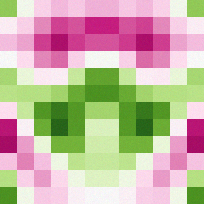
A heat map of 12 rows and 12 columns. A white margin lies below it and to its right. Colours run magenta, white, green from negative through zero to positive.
It is mirror symmetric from left to right. The bottom middle is the smoothest part. Overall the values sit about 50% of the way up the scale.
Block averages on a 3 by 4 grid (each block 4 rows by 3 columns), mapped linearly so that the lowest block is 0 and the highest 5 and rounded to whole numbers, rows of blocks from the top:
1 0 0 1 | 3 5 5 3 | 2 3 3 2
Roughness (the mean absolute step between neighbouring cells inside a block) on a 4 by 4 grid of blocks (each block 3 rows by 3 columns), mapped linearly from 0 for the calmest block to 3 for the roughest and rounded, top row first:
1001 / 1221 / 3003 / 2002
